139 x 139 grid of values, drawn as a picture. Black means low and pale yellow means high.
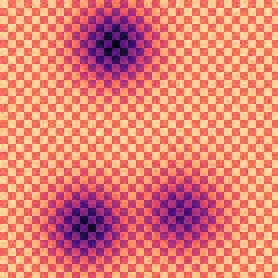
Dips: three. Lone odd cells: none. Average level on the scale: 70%.
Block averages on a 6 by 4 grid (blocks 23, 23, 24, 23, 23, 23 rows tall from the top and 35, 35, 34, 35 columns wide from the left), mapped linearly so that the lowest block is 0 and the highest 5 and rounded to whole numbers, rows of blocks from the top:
5045
5045
5555
5445
3004
4235
